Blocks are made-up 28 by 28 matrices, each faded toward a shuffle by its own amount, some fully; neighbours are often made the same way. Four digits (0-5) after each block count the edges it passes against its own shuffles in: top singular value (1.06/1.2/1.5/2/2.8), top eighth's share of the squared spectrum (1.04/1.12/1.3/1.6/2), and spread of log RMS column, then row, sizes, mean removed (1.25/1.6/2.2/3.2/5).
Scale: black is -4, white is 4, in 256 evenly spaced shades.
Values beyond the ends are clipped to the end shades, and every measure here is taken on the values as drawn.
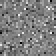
0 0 0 0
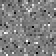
0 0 0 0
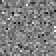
0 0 0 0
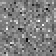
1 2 0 0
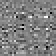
3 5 2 2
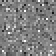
2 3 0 0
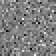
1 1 0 0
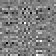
3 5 2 3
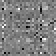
3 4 2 1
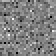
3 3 1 0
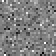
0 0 0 0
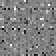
2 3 0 1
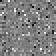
1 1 0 0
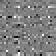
3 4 1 2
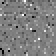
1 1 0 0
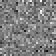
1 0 0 0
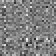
3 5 2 2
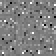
0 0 0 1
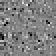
3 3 0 2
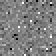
2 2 0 1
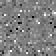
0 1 0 0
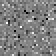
2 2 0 0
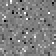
0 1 0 0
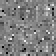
3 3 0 0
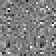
3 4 2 1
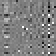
4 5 2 1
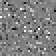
0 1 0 1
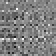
4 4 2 2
